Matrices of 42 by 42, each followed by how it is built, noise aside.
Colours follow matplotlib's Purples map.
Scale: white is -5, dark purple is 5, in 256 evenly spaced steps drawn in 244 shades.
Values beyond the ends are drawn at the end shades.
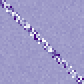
banded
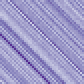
Toeplitz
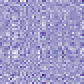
low rank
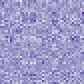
low rank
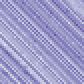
Toeplitz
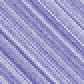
Toeplitz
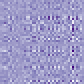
low rank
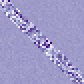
banded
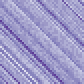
Toeplitz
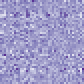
low rank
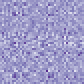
low rank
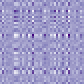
low rank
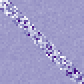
banded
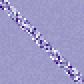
banded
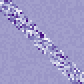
banded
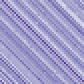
Toeplitz
